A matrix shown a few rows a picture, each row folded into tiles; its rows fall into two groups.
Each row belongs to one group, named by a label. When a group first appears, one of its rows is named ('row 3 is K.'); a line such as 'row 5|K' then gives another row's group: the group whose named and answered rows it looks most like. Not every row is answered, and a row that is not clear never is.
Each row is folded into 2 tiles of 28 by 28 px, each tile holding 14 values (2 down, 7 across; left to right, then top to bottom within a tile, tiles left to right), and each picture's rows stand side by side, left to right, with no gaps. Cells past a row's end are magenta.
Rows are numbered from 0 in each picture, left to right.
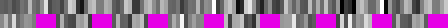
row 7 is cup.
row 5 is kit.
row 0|kit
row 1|cup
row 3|kit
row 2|cup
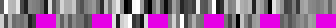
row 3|kit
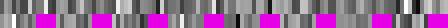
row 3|kit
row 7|cup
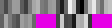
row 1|cup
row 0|cup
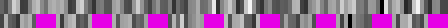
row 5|cup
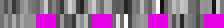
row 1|cup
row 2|kit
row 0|kit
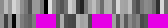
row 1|cup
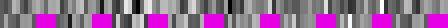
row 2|cup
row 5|kit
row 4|kit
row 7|cup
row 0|cup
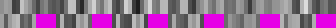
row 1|cup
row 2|cup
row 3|cup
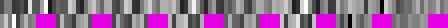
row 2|cup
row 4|cup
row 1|cup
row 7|kit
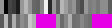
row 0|kit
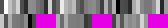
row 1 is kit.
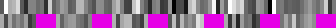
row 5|kit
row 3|kit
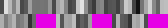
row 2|cup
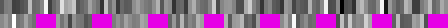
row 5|kit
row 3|kit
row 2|kit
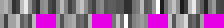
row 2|kit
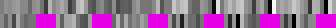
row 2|kit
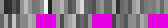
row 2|kit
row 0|kit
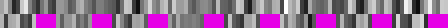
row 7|cup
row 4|cup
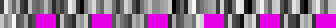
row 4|cup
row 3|kit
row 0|kit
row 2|cup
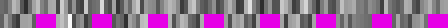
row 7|cup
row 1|kit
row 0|cup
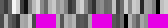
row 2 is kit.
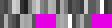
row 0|cup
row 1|kit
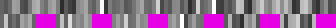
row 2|kit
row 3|kit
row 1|kit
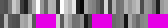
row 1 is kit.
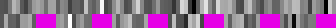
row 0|cup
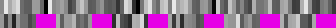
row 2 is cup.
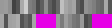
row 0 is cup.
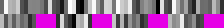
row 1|cup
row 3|kit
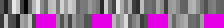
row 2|kit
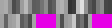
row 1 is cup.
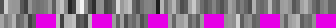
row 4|kit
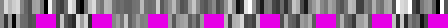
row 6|cup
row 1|cup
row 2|kit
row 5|cup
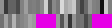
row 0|kit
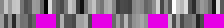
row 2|kit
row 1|cup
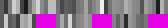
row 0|cup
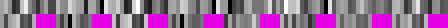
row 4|kit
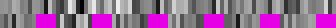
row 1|cup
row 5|kit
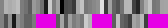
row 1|kit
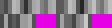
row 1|cup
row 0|cup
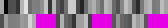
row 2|cup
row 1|cup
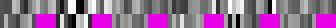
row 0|cup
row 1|cup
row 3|kit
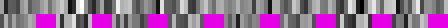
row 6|cup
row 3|cup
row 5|cup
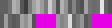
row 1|kit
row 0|cup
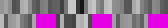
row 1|cup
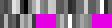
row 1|kit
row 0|cup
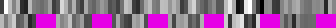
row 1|kit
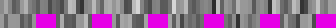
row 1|cup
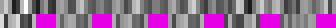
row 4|cup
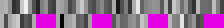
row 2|kit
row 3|kit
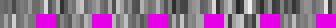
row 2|kit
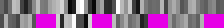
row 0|cup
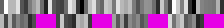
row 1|cup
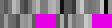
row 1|kit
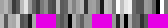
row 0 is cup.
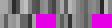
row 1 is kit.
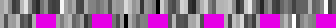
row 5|kit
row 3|cup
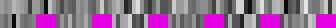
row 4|cup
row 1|kit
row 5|kit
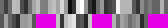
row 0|cup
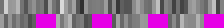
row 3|kit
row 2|kit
